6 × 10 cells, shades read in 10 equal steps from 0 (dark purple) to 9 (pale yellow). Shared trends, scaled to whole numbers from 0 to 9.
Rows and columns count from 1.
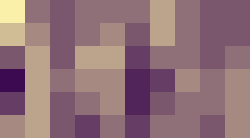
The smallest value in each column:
0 4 3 2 4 1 2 4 3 3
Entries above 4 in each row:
2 4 3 5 3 3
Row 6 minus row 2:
-2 1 0 -2 -1 -1 -2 0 0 2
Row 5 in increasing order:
1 2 3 3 4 4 4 5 5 6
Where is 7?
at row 2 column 1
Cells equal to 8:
0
